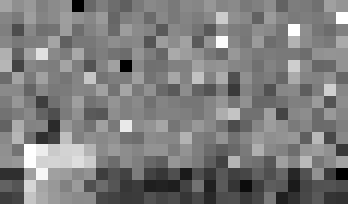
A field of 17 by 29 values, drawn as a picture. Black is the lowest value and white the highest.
In the bottom left lies a patch that is higher than the rest. Neither half mirrors the other. A horizontal seam about 80% of the way down splits the table, and the top part is higher. The ninth with the highest average is the bottom left.
